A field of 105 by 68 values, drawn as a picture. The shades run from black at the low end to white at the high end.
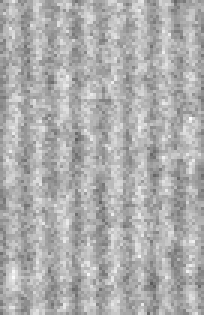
The grain runs up and down. Upright stripes repeat 8 times across the table. On average the colour sits 70% of the way up the scale. No row or column stands out. No seam splits the table.
